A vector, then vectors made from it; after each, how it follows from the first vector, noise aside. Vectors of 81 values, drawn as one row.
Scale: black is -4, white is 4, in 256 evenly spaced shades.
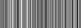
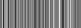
reversed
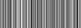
sign-scrambled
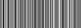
reversed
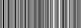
reversed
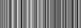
sign-scrambled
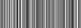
sign-scrambled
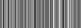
reversed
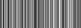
reversed
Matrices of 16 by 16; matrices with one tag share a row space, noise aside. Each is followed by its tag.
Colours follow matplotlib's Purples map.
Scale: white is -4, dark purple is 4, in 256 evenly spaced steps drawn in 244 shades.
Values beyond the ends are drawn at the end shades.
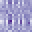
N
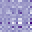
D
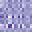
N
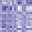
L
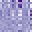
D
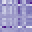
L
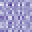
N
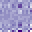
D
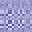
N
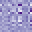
D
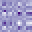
L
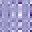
D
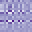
N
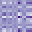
L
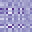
N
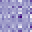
D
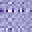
N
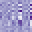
D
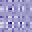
N
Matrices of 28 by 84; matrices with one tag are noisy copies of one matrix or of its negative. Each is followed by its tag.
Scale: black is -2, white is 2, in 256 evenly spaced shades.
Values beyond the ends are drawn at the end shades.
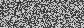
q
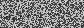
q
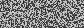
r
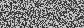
r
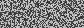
r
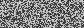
q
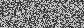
q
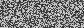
q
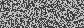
r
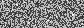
r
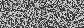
r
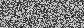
q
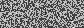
r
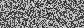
r
